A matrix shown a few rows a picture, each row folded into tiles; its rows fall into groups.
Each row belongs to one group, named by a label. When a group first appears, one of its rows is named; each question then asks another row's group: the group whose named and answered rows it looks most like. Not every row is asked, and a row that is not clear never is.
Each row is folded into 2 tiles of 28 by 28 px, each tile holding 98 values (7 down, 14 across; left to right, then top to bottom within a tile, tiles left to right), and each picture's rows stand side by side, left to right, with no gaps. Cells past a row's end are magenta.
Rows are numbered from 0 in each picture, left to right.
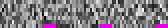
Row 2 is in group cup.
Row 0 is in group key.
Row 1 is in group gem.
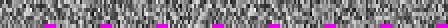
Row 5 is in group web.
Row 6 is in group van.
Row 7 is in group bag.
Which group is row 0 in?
cup
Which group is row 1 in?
bag
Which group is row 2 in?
web
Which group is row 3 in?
key
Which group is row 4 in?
cup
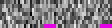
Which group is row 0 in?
web
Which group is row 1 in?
van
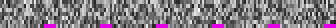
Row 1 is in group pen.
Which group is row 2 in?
gem
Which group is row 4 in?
van
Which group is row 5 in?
bag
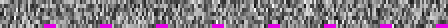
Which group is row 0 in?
key
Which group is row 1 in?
bag
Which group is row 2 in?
key
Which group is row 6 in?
key
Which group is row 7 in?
van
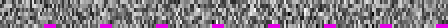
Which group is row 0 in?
van
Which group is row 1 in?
gem
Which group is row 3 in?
cup
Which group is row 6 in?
gem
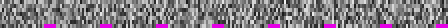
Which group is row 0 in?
gem
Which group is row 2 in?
gem
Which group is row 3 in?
van
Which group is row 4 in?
key
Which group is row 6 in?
key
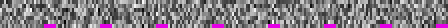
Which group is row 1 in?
van
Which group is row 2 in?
bag
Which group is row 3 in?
key
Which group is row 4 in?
cup
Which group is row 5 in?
web
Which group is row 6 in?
key
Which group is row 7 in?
bag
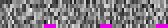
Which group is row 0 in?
cup
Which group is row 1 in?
pen
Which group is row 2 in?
gem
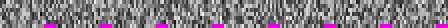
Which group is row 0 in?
van
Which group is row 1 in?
gem
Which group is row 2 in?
van
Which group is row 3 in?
web
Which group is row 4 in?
bag
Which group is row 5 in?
pen
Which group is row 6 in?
gem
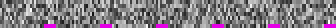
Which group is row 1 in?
gem
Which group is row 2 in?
bag
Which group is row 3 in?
van
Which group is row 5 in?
cup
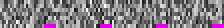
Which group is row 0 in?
key
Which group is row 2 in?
pen
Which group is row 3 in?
pen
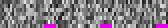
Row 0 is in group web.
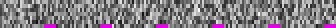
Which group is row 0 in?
bag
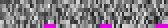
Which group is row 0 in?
web
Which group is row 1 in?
bag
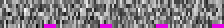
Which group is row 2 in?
gem
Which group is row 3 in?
pen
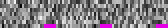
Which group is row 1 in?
key
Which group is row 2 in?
key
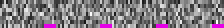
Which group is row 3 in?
cup
